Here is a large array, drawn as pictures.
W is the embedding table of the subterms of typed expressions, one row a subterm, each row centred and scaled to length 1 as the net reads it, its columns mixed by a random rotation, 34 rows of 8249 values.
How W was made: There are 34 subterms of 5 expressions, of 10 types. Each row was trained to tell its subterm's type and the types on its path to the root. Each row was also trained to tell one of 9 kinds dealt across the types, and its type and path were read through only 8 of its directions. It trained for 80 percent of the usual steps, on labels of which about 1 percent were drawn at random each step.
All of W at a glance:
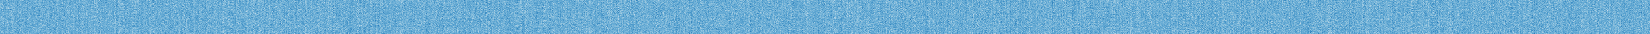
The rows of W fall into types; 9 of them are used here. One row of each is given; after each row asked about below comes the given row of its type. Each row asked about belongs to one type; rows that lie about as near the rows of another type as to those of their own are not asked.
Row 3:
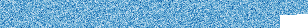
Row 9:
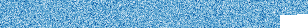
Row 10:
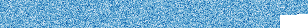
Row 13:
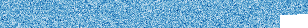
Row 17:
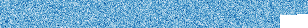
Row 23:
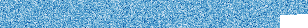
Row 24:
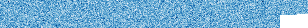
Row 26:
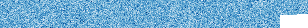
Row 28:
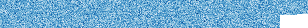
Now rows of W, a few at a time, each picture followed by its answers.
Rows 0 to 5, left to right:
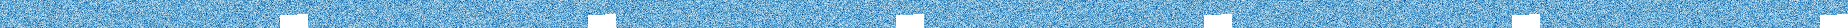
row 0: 13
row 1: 24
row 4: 9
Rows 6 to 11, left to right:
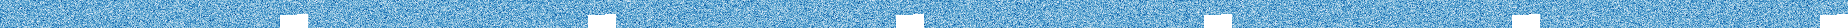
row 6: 24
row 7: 3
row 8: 10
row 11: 3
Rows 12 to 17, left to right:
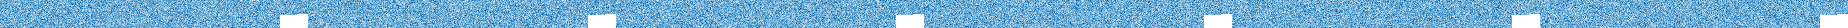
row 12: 10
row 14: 26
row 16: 3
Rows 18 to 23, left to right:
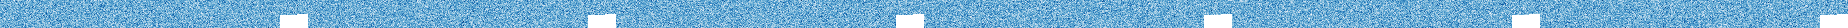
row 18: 28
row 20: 9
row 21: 23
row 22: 28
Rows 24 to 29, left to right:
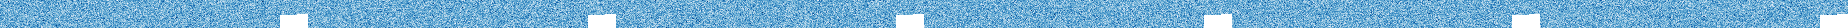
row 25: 9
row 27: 24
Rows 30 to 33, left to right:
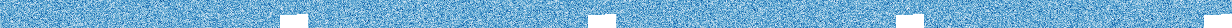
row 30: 28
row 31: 3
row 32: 28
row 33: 24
